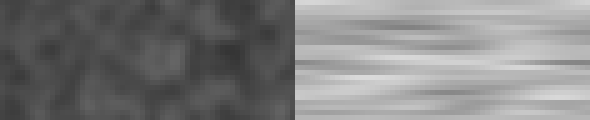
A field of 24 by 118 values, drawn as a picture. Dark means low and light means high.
It is made of 1 by 2 panels. Panel 1,1: low, blotchy, faint in contrast. Panel 1,2: high, streaked across.
